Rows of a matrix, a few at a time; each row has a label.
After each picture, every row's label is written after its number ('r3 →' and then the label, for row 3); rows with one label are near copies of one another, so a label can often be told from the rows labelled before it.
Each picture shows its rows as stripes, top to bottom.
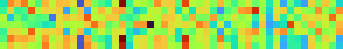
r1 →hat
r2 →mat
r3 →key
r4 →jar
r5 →mat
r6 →hat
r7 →hat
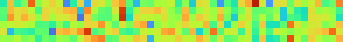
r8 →mat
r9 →hat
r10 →hat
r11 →jar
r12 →key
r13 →jar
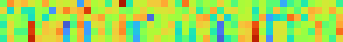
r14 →hat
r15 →key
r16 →jar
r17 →mat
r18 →mat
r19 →mat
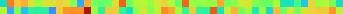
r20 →hat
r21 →key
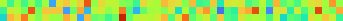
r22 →key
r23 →mat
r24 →hat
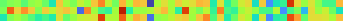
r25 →jar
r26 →hat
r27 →jar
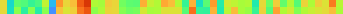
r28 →key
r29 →key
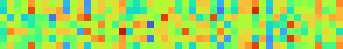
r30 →mat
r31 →mat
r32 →key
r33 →jar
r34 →hat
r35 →jar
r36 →mat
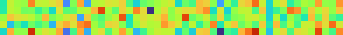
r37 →mat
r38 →jar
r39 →hat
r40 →key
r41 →mat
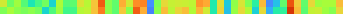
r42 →jar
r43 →jar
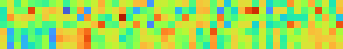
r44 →jar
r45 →mat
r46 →hat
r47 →jar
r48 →key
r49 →key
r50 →key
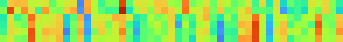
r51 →hat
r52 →hat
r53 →mat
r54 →mat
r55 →mat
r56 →mat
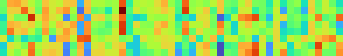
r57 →hat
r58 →hat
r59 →mat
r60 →hat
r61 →hat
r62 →key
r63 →mat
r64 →mat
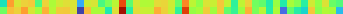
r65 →hat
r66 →hat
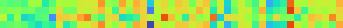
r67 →jar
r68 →jar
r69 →key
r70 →jar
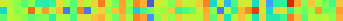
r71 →jar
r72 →mat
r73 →jar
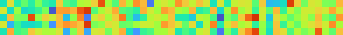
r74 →jar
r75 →key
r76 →mat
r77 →key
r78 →mat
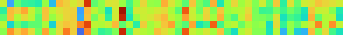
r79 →key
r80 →hat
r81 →hat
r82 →key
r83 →hat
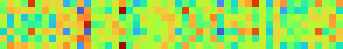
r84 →mat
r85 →hat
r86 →key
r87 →key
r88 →mat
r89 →key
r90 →hat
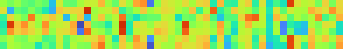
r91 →jar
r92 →key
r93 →mat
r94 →hat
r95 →hat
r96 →jar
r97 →jar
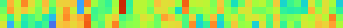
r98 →hat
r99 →hat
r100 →key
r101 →key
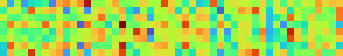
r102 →key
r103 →mat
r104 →jar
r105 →hat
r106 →jar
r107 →jar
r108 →hat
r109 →mat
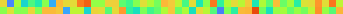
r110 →key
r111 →mat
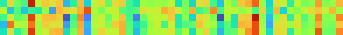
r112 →mat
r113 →key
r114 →mat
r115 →mat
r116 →mat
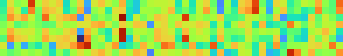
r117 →mat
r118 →mat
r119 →hat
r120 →jar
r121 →hat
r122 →hat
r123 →key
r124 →jar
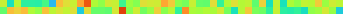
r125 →key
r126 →hat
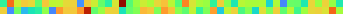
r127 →hat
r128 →key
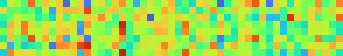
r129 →mat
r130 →key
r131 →jar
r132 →hat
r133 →hat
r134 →mat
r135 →key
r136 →hat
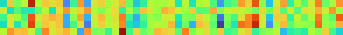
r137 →mat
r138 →key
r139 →mat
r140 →mat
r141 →hat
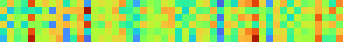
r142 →mat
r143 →key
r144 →mat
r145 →key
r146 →mat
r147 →mat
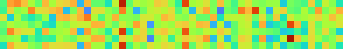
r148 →hat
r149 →mat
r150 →key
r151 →jar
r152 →hat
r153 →jar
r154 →hat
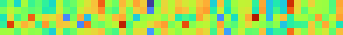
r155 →jar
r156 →jar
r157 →mat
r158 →hat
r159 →jar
